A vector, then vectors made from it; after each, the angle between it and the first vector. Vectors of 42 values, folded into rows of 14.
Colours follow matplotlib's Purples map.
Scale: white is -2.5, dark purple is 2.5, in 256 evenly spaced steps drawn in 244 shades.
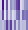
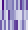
orthogonal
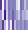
nearly opposite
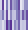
nearly parallel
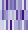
partly aligned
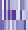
nearly opposite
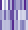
partly opposed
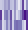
orthogonal
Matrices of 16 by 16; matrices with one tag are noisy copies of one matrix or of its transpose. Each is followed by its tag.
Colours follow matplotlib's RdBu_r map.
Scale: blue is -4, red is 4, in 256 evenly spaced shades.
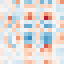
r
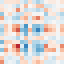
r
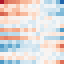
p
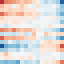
p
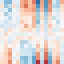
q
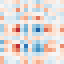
r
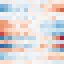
q
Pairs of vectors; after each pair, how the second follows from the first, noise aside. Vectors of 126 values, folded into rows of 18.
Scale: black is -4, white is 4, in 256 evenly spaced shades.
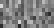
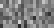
copied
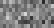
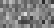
copied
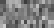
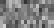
copied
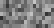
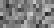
copied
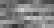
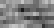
negated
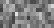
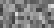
copied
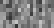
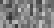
copied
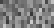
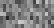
shuffled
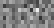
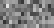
shuffled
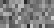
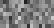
copied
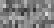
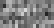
negated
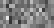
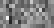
copied
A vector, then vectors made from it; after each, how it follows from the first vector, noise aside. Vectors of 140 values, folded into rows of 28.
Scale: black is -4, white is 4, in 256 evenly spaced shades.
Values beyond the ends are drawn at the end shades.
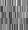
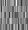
sign-scrambled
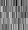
negated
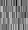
negated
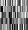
scaled up
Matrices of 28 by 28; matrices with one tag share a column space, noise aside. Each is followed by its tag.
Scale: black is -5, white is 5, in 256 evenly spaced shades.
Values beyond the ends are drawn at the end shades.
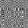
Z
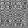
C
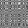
C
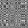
C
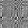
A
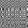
Z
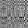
A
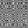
C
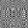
Z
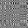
C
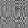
A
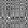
A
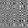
C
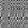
A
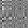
A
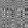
Z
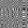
Z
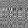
Z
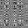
C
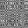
C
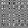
C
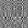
A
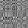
A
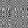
Z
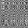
C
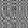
A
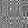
A
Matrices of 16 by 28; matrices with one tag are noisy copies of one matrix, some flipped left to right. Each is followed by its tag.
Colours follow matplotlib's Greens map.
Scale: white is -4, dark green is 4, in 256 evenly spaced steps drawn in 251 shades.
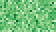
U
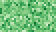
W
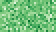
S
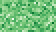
W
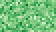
W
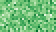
S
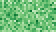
U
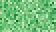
U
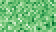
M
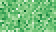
U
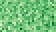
M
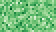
W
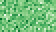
S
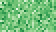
U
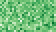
M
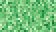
M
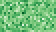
W
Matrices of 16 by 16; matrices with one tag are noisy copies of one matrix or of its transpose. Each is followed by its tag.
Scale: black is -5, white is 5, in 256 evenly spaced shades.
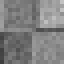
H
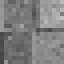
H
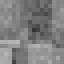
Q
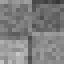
H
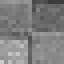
H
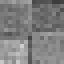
H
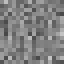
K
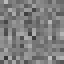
K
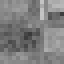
Q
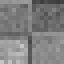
H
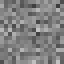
K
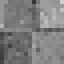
H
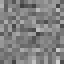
K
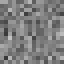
K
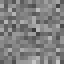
K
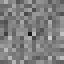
K
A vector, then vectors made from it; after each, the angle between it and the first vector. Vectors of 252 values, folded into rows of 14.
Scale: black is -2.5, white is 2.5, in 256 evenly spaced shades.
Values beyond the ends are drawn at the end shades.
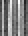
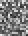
orthogonal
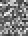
orthogonal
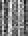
nearly parallel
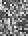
orthogonal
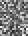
orthogonal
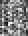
partly aligned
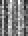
nearly parallel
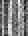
nearly parallel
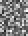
orthogonal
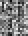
partly opposed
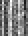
nearly parallel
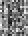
partly opposed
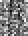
partly opposed
